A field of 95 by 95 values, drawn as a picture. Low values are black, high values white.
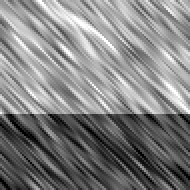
The ninth with the highest average is the top middle. A horizontal seam about 60% of the way down splits the table, and the top part is higher. The grain runs diagonally down to the right.
